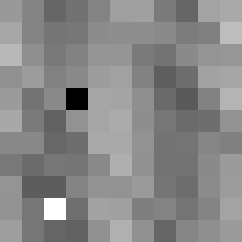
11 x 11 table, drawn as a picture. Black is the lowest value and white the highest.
Lone odd cells: 2, 1 higher and 1 lower than their neighbours. Stripes: upright, repeating 2 times. Calmest part: centre. Slope: none.
